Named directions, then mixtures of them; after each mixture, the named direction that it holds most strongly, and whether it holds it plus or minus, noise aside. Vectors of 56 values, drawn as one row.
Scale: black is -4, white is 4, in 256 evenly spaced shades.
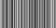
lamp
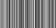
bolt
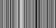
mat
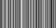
lamp, minus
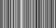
mat, plus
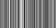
bolt, minus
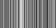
mat, plus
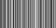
lamp, minus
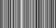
mat, plus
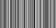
bolt, minus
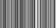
mat, minus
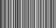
lamp, minus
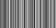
bolt, minus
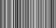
lamp, minus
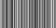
lamp, plus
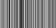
bolt, plus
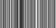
mat, minus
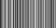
lamp, minus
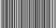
lamp, plus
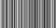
lamp, plus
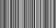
bolt, minus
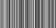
bolt, plus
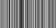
bolt, plus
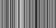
mat, plus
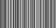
bolt, minus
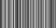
lamp, minus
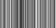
mat, minus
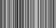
lamp, minus
